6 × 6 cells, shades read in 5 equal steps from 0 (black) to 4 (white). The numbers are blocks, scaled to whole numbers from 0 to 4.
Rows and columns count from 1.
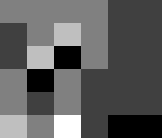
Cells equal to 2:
12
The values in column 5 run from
0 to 1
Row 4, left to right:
2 0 2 1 1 1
